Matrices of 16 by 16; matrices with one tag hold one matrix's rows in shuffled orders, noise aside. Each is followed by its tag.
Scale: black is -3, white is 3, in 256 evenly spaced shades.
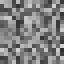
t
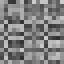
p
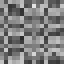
p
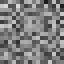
t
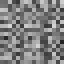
t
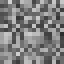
t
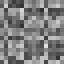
p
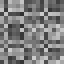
p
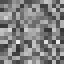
t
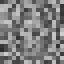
t
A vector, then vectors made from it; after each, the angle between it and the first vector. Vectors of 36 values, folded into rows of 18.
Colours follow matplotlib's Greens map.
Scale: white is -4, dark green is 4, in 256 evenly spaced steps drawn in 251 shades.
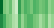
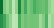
nearly parallel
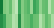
nearly parallel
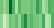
orthogonal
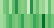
partly opposed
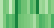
partly opposed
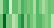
orthogonal
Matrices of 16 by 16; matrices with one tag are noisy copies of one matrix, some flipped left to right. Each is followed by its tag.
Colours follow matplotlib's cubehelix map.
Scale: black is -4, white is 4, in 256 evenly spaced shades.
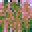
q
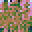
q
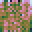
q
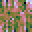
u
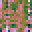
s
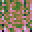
s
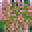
q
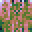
q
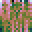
q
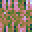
u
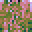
q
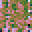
s
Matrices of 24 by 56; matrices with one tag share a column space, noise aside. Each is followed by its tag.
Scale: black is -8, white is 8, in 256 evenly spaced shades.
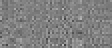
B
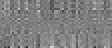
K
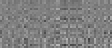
B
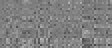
B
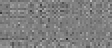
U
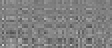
B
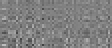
B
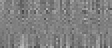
K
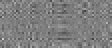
U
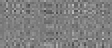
U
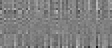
K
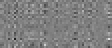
U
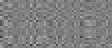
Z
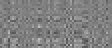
B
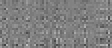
B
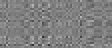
Z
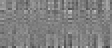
K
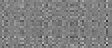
Z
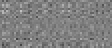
U
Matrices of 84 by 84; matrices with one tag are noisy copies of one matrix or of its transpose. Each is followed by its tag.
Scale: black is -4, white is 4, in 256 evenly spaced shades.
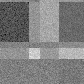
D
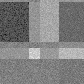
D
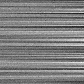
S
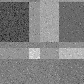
D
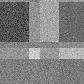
D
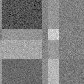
D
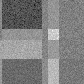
D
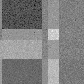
D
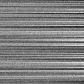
S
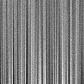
S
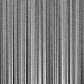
S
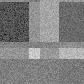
D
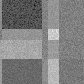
D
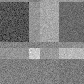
D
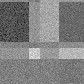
D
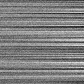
S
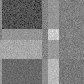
D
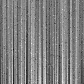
S
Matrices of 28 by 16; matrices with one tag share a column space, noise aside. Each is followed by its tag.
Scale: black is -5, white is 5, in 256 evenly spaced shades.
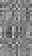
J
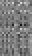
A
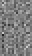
A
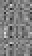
J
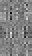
J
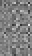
A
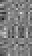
J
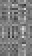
J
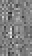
J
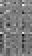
A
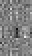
J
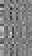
J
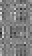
J
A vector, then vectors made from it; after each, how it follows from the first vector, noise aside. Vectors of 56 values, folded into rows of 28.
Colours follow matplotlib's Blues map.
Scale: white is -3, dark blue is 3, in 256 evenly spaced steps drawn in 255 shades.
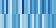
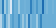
partly zeroed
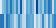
wrapped around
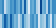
wrapped around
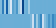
partly zeroed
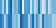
negated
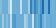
partly zeroed
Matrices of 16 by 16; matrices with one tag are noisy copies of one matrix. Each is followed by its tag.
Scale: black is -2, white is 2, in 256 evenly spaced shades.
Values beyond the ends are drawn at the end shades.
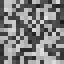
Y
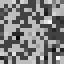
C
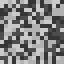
C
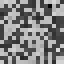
C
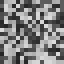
Y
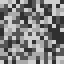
C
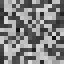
Y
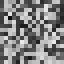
Y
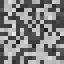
Y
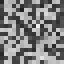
Y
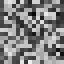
Y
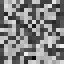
Y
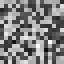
C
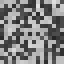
C
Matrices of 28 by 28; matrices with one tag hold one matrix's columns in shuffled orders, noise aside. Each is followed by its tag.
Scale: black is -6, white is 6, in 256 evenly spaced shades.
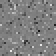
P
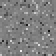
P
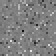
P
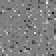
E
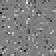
E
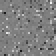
E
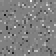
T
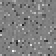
P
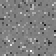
P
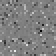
P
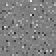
T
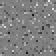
T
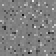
T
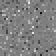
E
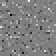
T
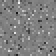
E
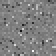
P
